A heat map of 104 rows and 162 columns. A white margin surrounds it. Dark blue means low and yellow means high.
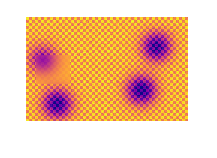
Dips: four. Calmest part: middle left. Odd patch: calmer, in the middle left. Lone odd cells: none. Average level on the scale: 70%.
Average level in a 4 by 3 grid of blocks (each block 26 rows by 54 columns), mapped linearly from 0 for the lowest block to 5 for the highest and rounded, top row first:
553 / 251 / 341 / 043
